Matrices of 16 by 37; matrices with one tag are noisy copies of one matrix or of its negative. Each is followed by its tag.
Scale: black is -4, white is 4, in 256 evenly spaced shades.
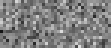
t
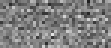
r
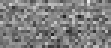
r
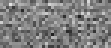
r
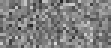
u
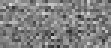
r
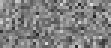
t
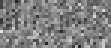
t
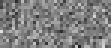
t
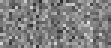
u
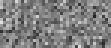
t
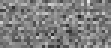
r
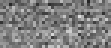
r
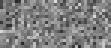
t
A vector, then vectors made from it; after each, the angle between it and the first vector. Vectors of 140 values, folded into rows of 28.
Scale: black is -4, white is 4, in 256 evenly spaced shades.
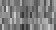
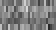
partly opposed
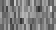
partly opposed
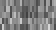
nearly parallel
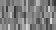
partly opposed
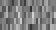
orthogonal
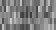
nearly parallel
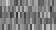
orthogonal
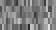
partly aligned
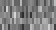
nearly parallel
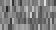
partly opposed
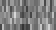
nearly parallel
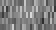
partly opposed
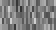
partly aligned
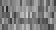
nearly opposite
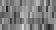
nearly opposite
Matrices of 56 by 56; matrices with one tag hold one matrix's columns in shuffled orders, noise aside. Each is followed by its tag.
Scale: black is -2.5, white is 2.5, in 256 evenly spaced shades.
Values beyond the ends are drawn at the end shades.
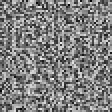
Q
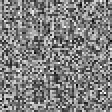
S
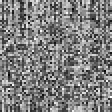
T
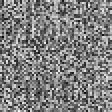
S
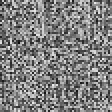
S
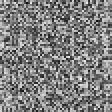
Q
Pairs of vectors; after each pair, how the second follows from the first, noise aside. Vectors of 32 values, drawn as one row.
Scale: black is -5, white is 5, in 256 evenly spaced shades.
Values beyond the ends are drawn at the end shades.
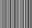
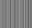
shrunk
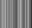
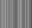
shrunk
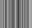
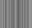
shrunk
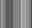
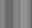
shrunk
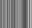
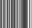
scaled up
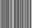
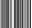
scaled up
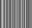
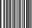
scaled up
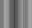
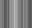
negated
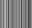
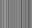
shrunk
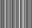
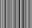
negated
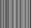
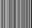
negated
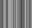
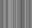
shrunk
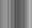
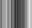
scaled up
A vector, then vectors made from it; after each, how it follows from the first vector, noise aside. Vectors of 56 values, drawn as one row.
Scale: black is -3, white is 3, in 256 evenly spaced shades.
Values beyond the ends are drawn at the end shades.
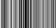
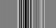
partly zeroed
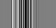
partly zeroed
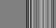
partly zeroed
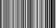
wrapped around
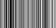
wrapped around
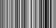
wrapped around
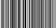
sign-scrambled
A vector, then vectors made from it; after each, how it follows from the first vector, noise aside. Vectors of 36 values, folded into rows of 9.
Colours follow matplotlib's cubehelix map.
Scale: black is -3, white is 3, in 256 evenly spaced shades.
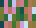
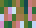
wrapped around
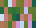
reversed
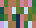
wrapped around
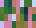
wrapped around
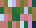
reversed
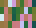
reversed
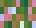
wrapped around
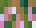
wrapped around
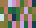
reversed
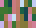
wrapped around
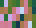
wrapped around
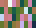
reversed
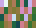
wrapped around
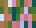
reversed
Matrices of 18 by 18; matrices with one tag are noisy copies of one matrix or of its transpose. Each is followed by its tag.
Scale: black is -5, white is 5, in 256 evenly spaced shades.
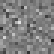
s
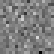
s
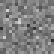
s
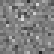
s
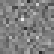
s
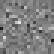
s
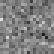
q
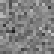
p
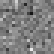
p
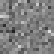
p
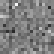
p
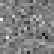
q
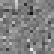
p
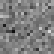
p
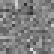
p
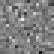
s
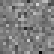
s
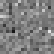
p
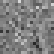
q
